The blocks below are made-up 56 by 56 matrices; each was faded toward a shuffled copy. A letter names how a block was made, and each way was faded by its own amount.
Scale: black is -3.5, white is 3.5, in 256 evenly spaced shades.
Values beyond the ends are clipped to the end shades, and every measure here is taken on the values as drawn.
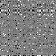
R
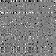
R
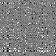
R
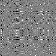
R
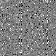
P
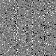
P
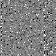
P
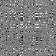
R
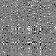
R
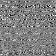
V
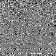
V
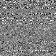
V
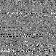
V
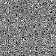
P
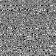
V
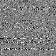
V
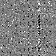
P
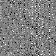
P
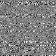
V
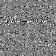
V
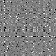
R
